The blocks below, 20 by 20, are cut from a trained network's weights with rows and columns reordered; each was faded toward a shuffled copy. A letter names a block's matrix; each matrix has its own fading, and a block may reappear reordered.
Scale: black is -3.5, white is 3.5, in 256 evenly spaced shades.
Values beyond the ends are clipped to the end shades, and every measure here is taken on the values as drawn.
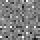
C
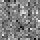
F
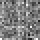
F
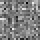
F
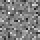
C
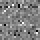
C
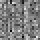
F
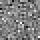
C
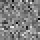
C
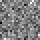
C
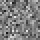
C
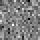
C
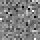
C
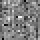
F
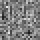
F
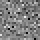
C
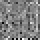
F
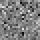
C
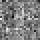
F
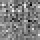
F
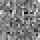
F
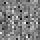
F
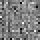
F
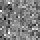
C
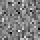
C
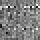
F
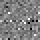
C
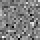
C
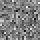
C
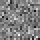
C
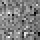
F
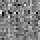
F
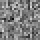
F
